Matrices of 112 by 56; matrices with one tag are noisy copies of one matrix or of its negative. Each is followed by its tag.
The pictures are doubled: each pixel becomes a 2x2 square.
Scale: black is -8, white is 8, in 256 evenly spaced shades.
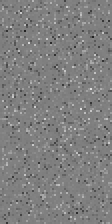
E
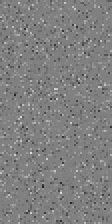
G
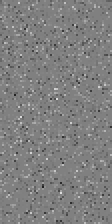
G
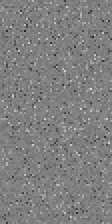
E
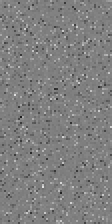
G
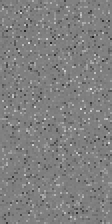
E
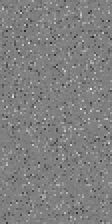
E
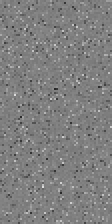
G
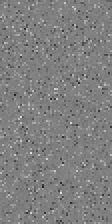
G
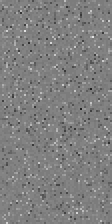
E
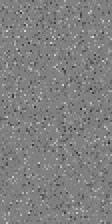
E
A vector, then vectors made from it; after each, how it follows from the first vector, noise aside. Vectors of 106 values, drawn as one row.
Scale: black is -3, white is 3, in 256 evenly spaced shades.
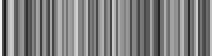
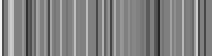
partly zeroed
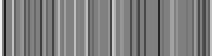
partly zeroed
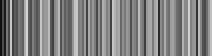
sign-scrambled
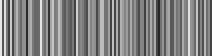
sign-scrambled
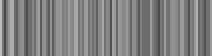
shrunk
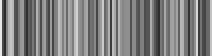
copied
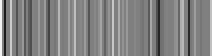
partly zeroed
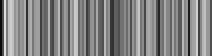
sign-scrambled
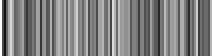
copied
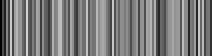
sign-scrambled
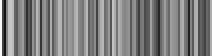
copied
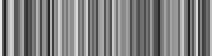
copied
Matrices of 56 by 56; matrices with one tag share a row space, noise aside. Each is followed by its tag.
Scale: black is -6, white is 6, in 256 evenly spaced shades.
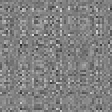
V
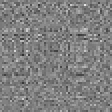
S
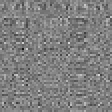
S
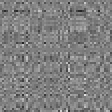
S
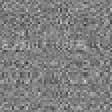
S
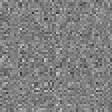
V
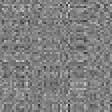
S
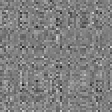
V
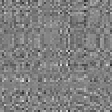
S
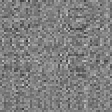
S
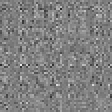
V
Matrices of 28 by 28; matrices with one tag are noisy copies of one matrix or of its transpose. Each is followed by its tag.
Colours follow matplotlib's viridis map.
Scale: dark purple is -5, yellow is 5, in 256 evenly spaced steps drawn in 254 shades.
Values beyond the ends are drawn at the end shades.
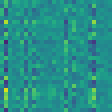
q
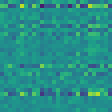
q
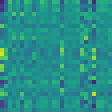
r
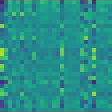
r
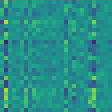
q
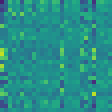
r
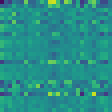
r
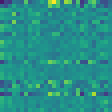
r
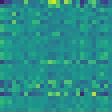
r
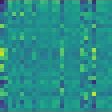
r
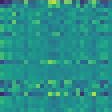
r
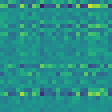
q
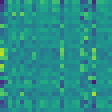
r
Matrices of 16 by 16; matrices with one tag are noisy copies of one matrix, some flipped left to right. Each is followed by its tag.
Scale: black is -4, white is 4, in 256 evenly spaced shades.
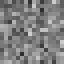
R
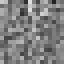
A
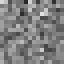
A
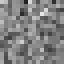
A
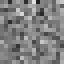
A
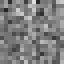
A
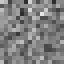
A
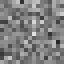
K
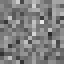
K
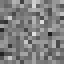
K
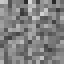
A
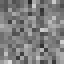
R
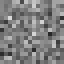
K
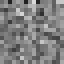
A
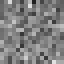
R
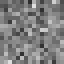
R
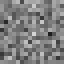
K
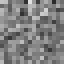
A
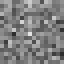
K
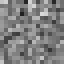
A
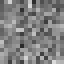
R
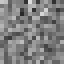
A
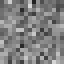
R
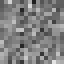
R
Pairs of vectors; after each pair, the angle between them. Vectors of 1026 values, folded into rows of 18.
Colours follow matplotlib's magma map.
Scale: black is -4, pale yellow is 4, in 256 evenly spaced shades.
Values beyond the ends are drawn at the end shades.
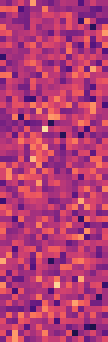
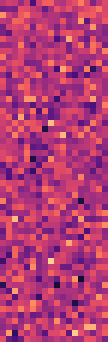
nearly opposite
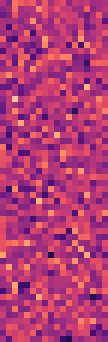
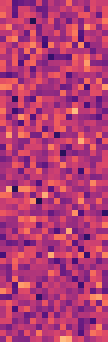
nearly opposite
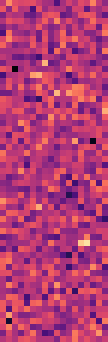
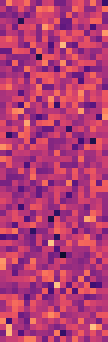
partly aligned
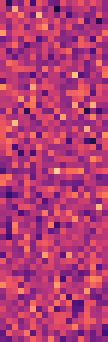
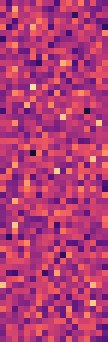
partly aligned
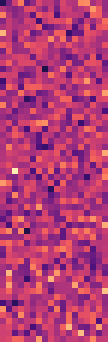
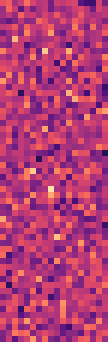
partly opposed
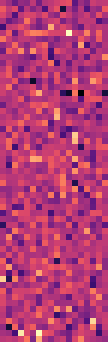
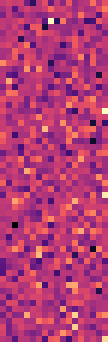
orthogonal
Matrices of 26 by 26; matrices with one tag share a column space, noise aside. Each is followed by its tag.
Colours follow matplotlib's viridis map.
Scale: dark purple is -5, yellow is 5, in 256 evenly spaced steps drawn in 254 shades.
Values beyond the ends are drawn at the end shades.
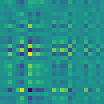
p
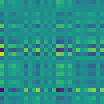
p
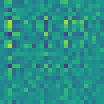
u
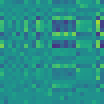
u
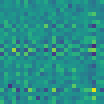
p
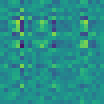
u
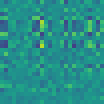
u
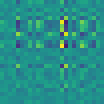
u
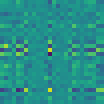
p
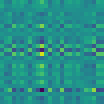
p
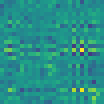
p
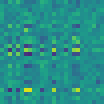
p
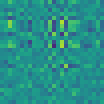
u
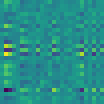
p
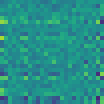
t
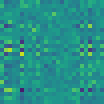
p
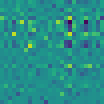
u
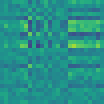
u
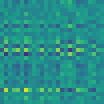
p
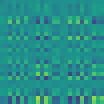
t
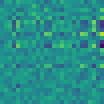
u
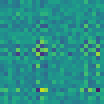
p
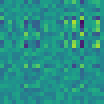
u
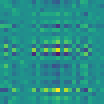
p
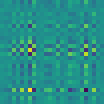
p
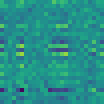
p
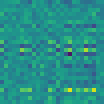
p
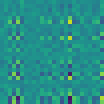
t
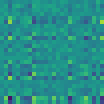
t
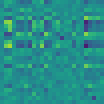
u
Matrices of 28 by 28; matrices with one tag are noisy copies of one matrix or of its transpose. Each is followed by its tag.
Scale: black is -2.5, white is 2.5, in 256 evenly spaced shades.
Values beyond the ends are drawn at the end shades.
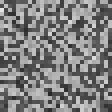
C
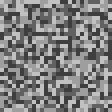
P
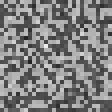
C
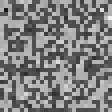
P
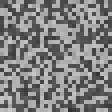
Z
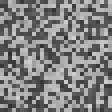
Z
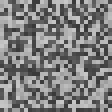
P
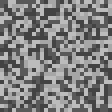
Z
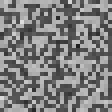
P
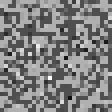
P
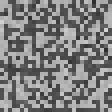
P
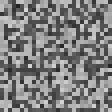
P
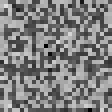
P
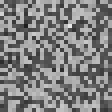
C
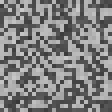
C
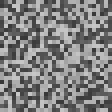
Z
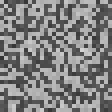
C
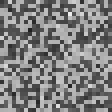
Z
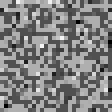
P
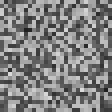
C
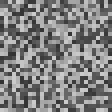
Z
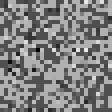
Z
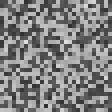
Z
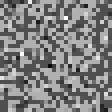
C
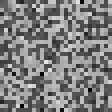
Z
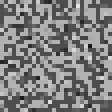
C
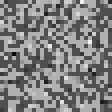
C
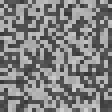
C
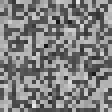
P
